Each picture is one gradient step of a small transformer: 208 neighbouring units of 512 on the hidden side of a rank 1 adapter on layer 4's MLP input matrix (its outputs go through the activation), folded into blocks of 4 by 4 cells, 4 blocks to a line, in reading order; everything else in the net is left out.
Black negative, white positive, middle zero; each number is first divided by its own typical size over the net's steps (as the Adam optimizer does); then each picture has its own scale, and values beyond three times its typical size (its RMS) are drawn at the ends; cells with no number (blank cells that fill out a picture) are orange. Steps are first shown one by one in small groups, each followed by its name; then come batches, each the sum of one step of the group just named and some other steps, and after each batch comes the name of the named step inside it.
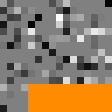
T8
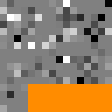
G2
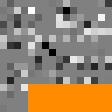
T8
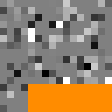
T8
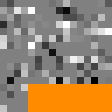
G2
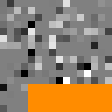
T8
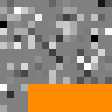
G2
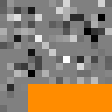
G2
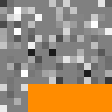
G2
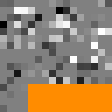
T8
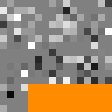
G2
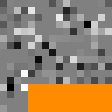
T8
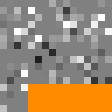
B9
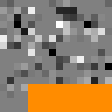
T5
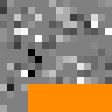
B9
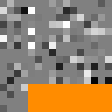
T5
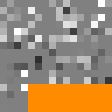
B9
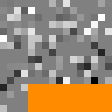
B9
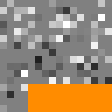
B9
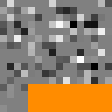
T5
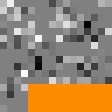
B9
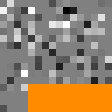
T5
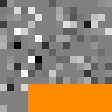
B9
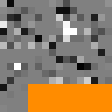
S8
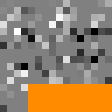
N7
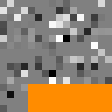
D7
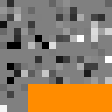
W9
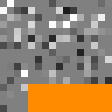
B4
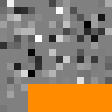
B4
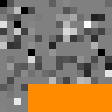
S8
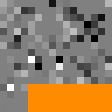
S8
